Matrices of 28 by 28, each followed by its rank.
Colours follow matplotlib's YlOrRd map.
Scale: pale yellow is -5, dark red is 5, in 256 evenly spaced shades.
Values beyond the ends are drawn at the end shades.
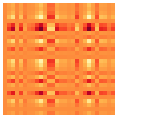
one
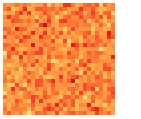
full rank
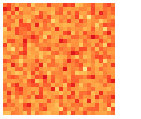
full rank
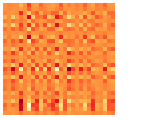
two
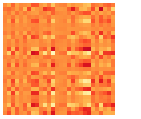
two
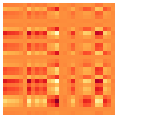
one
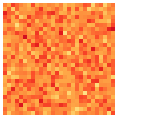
full rank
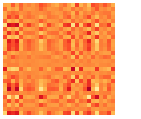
two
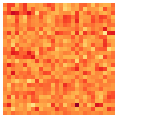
five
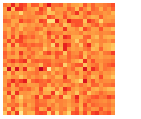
five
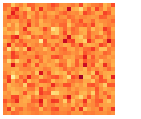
five
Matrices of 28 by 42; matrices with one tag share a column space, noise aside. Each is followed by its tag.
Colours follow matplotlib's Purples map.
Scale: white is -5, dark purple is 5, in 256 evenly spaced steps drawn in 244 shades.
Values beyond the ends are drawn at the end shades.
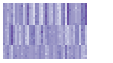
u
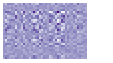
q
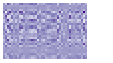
q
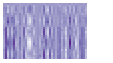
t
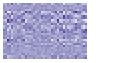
q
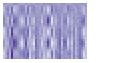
t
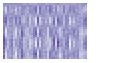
t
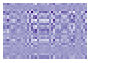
q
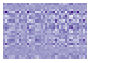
q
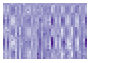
t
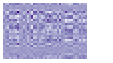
q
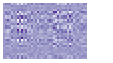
q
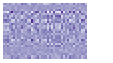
q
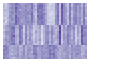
u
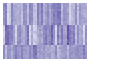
u
